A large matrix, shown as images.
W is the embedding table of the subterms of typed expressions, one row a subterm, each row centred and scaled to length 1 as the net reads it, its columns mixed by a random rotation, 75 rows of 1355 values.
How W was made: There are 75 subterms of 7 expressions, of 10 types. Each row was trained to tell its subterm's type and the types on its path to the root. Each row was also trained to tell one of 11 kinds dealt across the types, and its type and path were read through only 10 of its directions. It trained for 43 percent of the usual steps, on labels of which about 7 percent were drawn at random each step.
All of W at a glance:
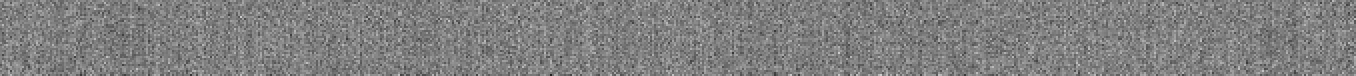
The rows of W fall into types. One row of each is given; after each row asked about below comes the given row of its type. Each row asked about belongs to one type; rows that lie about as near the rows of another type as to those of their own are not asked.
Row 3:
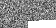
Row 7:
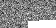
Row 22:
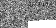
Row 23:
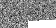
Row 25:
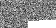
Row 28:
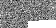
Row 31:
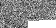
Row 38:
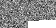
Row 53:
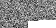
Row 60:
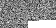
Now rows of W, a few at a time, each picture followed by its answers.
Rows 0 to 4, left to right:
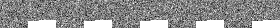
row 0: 38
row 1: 23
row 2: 60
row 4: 3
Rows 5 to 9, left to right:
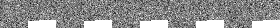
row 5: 22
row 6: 28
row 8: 60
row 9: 31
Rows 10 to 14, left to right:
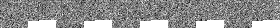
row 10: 25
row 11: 28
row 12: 28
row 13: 3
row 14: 28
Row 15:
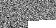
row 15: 3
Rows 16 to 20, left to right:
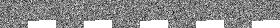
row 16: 7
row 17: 7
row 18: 3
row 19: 53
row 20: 25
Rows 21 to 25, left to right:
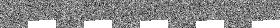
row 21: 25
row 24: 60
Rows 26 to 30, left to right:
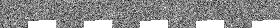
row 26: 3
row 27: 28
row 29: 22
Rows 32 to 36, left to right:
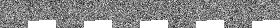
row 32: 22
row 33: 31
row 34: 25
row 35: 31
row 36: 53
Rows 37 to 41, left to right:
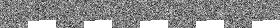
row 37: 25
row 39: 28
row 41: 31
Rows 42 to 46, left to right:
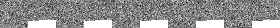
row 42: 7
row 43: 25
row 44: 22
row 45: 22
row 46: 53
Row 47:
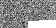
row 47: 28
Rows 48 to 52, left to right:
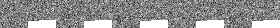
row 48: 3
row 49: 28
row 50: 31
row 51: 7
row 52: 31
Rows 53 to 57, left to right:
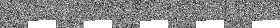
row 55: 31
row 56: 53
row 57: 22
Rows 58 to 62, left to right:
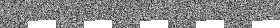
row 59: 23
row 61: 53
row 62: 60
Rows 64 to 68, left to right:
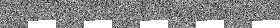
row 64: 53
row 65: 22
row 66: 22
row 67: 23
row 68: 7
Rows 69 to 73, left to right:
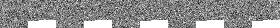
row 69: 38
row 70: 7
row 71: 3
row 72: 60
